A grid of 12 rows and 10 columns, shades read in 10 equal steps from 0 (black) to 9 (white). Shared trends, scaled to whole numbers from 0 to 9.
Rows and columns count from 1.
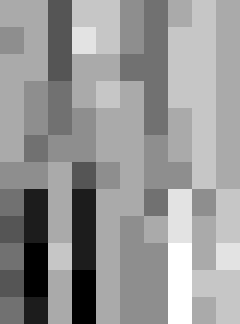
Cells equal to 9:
3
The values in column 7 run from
4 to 6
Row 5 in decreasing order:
7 6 6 6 6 6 5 5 4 4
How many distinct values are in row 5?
4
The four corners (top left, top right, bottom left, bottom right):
6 6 4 7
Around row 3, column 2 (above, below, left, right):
6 5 6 3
